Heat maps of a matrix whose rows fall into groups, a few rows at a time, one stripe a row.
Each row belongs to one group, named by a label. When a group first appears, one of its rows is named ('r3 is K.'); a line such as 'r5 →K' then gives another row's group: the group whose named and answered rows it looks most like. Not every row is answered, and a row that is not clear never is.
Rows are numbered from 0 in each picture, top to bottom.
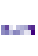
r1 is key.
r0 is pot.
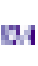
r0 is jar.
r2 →pot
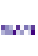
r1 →key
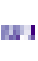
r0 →key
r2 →jar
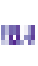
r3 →jar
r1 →jar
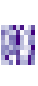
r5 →jar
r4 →key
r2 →jar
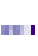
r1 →key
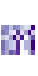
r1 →pot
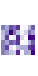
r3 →jar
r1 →jar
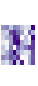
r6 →jar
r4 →pot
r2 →key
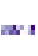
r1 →jar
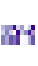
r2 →jar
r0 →key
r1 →pot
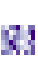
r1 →pot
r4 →key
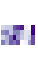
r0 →key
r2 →key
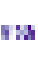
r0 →pot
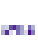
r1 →pot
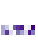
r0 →key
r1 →pot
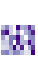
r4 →key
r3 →pot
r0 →pot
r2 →jar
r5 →key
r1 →pot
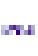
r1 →pot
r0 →jar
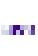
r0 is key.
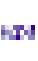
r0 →key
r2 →jar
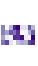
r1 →jar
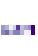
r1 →key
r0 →pot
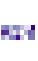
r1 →pot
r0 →key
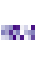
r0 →key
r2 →key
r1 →jar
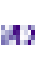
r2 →jar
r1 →key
